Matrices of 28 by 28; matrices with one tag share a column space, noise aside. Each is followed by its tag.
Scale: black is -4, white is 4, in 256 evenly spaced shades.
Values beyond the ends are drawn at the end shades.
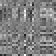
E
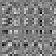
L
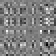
L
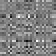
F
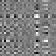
F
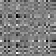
F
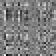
E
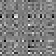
F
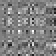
L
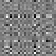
F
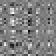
L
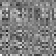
E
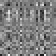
E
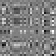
L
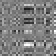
L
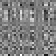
E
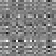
F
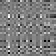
F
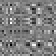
L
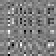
L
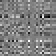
F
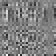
E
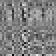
E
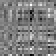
E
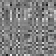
E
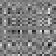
L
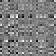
F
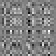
L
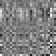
E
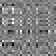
L
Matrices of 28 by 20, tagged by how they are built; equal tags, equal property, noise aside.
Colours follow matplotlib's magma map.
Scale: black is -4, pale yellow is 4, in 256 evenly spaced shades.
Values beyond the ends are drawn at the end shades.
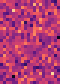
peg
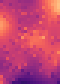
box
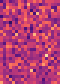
peg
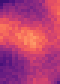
box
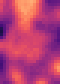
box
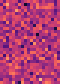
peg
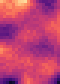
box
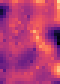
box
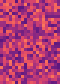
peg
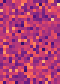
peg
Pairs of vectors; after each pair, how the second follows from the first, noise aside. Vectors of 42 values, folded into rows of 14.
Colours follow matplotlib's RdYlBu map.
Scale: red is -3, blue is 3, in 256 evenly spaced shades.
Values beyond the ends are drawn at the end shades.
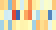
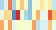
negated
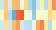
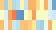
negated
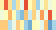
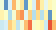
negated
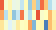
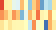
sign-scrambled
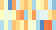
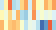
sign-scrambled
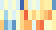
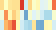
negated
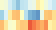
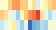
negated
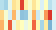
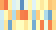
negated
